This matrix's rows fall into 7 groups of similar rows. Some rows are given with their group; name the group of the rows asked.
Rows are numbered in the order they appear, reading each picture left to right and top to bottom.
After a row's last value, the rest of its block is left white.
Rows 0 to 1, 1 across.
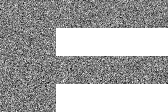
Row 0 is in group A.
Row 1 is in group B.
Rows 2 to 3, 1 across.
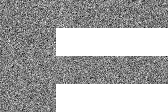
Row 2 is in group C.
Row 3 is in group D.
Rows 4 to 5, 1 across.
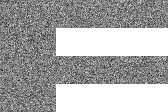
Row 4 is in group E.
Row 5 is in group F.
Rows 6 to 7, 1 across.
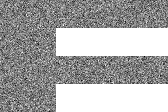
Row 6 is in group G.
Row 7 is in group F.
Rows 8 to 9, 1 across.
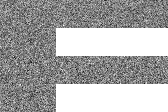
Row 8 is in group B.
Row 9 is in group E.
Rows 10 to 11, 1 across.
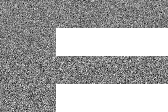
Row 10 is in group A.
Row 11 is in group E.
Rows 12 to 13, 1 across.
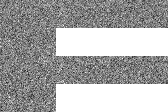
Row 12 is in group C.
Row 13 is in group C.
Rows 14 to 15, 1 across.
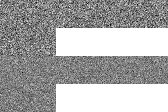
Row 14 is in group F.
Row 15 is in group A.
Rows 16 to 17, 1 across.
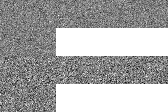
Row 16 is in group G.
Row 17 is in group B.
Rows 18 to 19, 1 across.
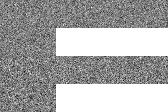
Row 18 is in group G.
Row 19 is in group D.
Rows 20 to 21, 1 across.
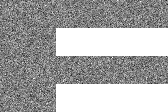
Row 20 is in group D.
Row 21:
G
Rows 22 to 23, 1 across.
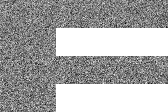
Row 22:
B
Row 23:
F
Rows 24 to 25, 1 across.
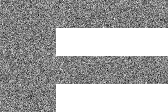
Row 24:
F
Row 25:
E
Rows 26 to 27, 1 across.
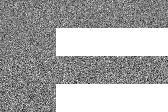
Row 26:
G
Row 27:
D
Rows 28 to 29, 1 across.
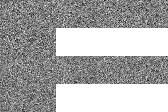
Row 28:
D
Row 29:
D
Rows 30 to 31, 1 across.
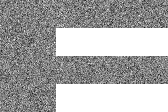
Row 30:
C
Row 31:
E
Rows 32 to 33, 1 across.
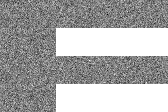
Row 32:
E
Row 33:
E
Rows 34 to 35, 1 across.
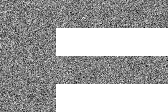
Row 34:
B
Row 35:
D
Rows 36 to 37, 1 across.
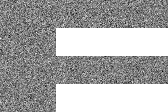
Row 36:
B
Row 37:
B
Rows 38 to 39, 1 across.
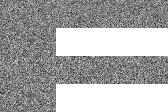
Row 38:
D
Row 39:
A
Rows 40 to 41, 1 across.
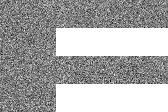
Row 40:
C
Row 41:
F
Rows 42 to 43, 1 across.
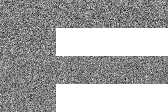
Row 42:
F
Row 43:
B
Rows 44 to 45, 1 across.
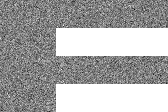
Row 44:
G
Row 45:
C
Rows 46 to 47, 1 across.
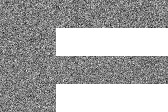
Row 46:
F
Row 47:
G
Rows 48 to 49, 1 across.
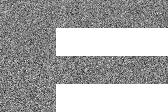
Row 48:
B
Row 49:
G
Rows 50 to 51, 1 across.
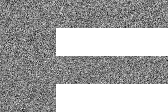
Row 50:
E
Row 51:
D
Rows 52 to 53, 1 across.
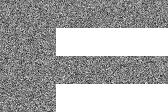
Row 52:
E
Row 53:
F
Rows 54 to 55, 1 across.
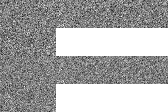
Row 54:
C
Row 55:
C
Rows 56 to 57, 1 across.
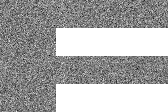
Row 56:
C
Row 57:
B
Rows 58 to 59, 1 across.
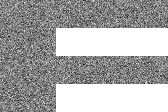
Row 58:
A
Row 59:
F
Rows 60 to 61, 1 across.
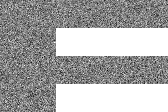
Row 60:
D
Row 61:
E
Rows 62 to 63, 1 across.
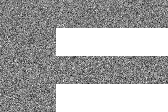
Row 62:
C
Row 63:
G
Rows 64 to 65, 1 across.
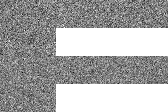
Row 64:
C
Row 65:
A
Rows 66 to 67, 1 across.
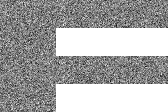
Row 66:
B
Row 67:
F
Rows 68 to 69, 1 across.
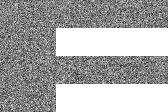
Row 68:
A
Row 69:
F
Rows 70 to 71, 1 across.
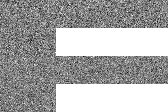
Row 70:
E
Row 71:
A
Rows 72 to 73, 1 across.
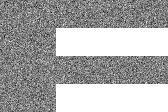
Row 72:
G
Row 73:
F
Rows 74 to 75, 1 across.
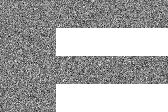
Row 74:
A
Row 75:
G
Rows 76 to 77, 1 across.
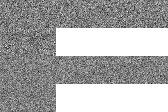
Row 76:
E
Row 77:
F
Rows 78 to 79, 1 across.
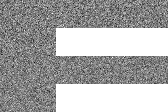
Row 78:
C
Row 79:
G
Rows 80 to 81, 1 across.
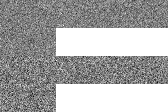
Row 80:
C
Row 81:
E
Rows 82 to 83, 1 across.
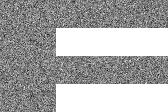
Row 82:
G
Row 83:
E
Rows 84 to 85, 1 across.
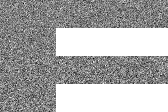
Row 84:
A
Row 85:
F
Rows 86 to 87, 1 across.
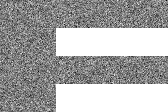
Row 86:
D
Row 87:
F
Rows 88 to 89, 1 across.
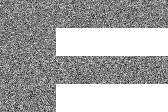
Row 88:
F
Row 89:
E
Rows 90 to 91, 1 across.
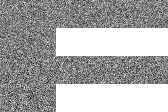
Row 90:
A
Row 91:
E
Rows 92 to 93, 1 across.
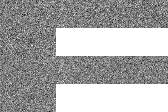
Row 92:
C
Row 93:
C
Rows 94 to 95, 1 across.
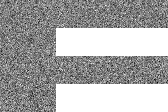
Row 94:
C
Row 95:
E
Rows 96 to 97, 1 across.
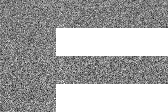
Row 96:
C
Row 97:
C
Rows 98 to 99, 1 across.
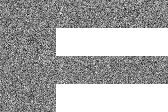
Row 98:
E
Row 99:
C
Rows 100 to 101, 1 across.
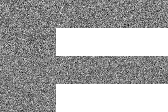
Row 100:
E
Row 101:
A
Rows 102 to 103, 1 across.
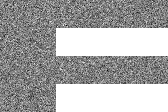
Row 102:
G
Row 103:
E
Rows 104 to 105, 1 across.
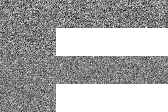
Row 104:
F
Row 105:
A
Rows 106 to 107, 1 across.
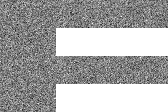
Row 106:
B
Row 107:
D
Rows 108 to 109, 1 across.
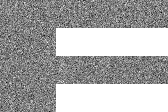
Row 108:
A
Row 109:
C
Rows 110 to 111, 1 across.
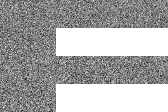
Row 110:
A
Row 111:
F
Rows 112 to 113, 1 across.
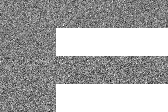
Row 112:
G
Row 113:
F
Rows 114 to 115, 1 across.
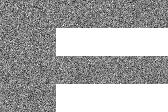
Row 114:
G
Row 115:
E
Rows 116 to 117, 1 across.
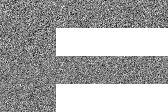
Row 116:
B
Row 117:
E
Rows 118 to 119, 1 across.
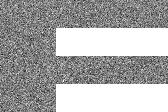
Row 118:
A
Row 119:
G
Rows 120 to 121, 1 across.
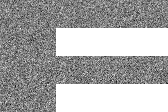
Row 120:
E
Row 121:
B
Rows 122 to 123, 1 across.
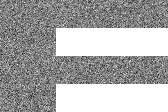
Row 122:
C
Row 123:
E
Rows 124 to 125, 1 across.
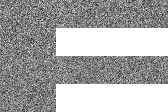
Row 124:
C
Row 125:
D
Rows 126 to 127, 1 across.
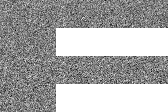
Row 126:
B
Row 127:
B
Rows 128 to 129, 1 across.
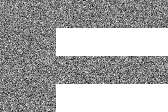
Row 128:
A
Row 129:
F
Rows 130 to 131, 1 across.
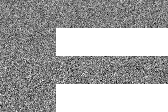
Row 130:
E
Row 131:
B
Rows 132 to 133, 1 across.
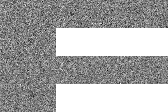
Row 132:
B
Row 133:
E
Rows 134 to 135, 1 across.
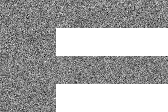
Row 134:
E
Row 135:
D
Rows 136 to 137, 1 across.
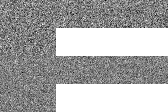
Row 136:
B
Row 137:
A
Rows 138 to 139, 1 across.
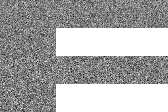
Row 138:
A
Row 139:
D
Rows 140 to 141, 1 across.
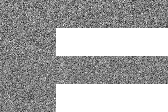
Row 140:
G
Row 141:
C
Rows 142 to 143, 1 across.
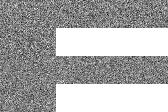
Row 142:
A
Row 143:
C
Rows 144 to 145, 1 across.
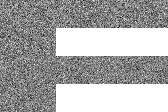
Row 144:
A
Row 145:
B
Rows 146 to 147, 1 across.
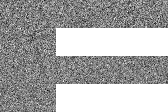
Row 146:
E
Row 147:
G
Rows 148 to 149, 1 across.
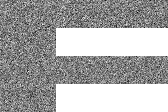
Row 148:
B
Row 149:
E
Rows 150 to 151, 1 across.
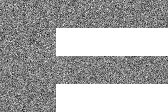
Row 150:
G
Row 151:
D
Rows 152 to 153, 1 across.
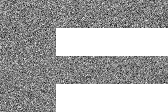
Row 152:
B
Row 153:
A
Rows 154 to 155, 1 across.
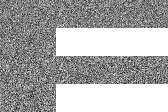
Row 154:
C
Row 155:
E
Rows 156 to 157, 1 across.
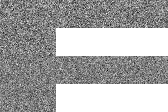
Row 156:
F
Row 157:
E
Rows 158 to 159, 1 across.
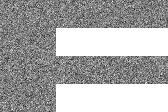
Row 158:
G
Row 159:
F
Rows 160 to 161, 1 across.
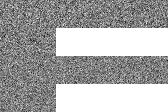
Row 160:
G
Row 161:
D
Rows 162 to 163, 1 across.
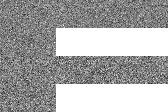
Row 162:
C
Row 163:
F
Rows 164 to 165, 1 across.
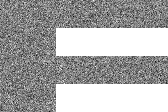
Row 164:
A
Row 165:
C
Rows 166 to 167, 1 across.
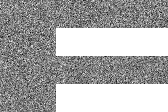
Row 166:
A
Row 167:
B
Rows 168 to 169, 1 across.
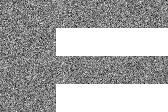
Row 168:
D
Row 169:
B
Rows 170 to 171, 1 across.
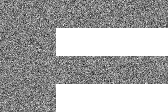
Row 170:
G
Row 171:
F
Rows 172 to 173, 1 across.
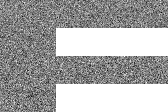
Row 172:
A
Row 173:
E
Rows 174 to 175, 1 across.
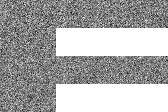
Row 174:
B
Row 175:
D
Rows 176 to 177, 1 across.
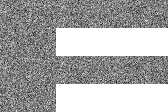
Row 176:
B
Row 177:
B
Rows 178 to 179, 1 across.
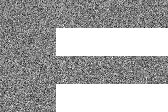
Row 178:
C
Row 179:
G
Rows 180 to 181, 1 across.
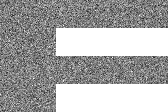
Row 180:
C
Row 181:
G
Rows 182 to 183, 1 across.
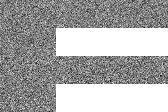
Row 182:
C
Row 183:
F
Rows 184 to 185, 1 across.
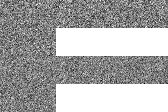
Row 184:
F
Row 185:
B
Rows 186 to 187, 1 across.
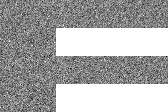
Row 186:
C
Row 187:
D
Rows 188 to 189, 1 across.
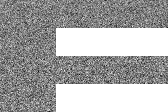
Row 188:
B
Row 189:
F
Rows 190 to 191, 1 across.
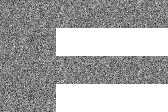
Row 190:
E
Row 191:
C
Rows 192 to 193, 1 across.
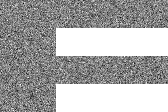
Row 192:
A
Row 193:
E
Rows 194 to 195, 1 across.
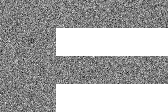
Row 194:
C
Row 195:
A
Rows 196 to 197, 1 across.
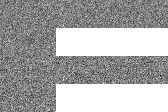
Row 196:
C
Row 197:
F
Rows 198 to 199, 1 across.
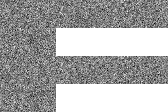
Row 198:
E
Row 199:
E
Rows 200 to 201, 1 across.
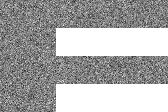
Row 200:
G
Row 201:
C
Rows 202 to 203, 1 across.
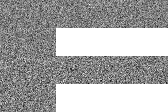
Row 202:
E
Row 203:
B
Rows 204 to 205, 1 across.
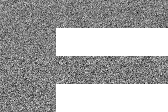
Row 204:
B
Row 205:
F
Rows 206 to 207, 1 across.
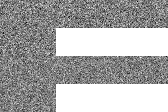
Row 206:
F
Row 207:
D
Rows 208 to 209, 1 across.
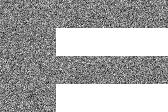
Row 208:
F
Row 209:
E
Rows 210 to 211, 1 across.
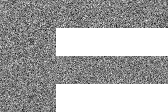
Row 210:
B
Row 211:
D
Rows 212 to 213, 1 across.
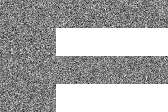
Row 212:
F
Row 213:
D
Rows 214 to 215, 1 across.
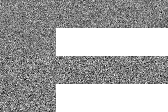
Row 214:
A
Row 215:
F
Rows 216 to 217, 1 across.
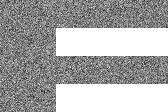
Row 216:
C
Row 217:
G
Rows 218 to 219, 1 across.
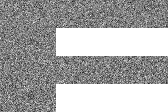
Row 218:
G
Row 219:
C
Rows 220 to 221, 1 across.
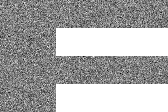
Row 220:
A
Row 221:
A
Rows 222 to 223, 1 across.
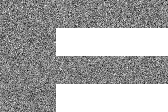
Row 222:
D
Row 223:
E
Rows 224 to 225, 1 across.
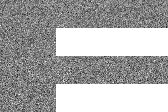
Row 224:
C
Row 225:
D
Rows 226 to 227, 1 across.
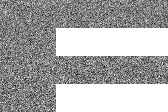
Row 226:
B
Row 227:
F
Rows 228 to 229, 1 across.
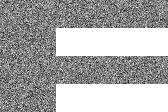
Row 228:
F
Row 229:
E
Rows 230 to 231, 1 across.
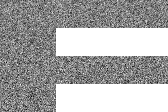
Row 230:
D
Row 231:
E
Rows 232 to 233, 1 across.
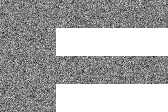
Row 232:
F
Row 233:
G
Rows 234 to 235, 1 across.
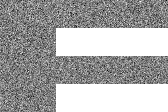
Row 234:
D
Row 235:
E
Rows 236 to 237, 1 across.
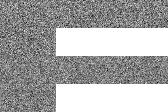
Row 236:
A
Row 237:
E
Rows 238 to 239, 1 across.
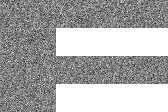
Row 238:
E
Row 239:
G
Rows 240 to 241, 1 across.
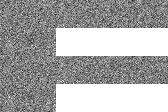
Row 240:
C
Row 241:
C
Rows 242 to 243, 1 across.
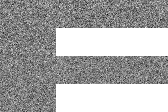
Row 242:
F
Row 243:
D
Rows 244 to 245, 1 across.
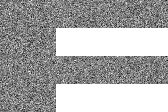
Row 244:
D
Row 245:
D
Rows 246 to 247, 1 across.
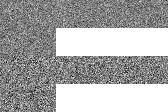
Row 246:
D
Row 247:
E
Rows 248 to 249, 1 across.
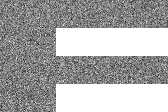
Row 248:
G
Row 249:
C
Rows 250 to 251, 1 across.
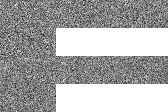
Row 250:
A
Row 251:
B
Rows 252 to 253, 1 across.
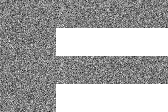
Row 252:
C
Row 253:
C
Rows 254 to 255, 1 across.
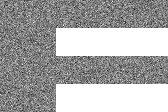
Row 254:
G
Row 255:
A
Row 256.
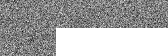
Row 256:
E
